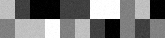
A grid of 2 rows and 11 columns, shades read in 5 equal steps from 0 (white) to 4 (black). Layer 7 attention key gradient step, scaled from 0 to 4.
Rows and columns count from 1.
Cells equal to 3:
5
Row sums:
25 21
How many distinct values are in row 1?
5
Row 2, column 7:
3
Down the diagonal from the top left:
1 1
